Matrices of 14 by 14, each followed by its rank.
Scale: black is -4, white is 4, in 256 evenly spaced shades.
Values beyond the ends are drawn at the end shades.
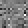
three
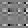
one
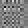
two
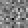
three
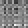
two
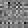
three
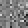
three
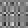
one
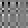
one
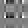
one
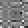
two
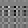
one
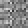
three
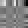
one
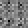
three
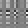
one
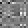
two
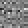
three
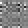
two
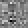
three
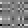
one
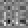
two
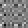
two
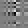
one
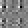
two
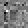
three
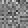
three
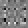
two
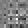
two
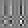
one
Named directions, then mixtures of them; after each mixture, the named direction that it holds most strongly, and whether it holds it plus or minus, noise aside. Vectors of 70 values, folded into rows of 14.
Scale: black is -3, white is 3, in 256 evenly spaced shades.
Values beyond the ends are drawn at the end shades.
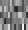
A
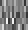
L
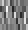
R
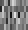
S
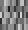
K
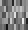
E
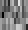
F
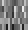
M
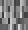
K, plus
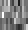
F, minus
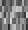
A, minus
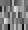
A, minus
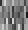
L, plus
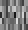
K, minus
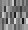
E, minus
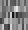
A, minus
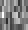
F, minus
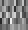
K, plus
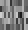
A, minus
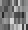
F, plus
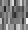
E, minus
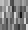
R, plus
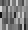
K, minus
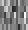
R, plus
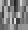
S, minus
